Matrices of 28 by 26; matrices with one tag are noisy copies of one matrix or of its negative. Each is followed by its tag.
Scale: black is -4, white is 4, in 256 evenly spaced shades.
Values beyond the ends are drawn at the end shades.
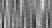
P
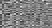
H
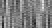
P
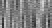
P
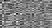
H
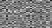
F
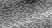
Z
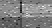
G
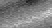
Z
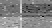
G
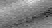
Z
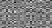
F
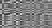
H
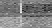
G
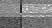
G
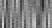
P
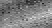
Z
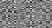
F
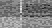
G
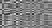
H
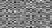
F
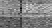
G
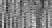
P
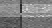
G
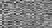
H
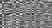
H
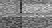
G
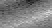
Z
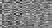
H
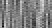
P
